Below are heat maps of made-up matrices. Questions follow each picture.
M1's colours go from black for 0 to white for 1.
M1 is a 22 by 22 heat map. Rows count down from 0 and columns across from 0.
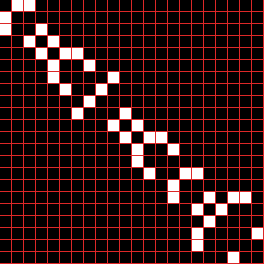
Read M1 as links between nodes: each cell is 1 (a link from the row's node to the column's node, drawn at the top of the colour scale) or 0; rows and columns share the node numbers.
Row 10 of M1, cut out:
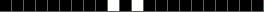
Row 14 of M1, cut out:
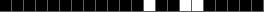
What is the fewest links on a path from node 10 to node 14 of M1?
3
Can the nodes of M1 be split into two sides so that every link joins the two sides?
yes
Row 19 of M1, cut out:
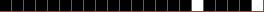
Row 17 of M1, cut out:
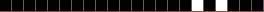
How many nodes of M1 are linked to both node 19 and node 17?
1
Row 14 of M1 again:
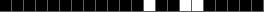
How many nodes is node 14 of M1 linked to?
3
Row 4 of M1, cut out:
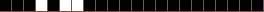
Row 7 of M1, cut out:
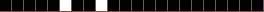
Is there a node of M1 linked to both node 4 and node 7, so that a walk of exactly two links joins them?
yes
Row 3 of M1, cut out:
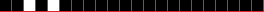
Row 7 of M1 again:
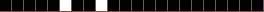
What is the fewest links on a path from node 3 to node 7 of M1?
3
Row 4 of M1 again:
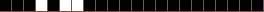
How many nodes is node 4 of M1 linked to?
3
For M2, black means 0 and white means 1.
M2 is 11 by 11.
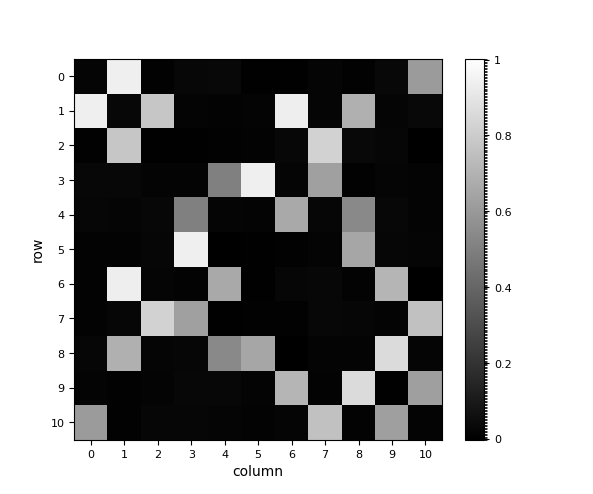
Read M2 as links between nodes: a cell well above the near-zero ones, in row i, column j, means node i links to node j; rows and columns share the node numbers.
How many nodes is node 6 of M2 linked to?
3
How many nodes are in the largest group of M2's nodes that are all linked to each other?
2
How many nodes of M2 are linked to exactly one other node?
0
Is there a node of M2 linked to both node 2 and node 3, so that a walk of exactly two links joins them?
yes
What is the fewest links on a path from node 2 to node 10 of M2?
2
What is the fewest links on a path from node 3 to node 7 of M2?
1
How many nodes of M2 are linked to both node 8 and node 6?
3
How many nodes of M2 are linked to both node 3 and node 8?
2
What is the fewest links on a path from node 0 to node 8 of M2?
2
